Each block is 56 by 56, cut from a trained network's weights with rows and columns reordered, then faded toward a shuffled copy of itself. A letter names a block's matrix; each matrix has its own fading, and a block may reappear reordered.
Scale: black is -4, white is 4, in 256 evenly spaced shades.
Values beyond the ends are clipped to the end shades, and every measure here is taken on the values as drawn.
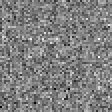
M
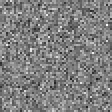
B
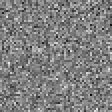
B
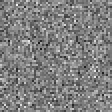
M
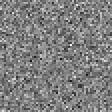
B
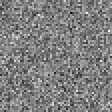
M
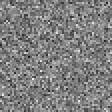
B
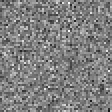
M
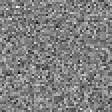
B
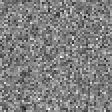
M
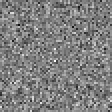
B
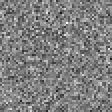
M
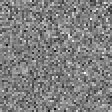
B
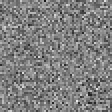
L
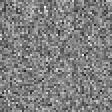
M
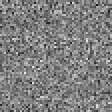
M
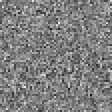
L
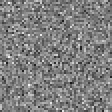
M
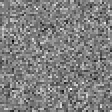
B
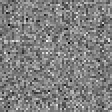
M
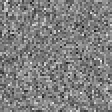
B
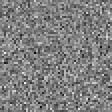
M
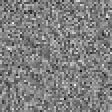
B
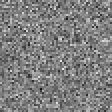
B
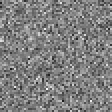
L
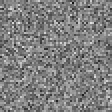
L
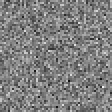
L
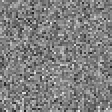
B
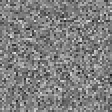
L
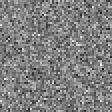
B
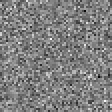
M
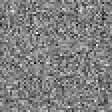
M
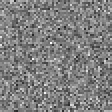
M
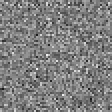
M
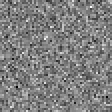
B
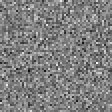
M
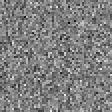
M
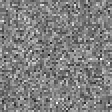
M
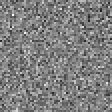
B
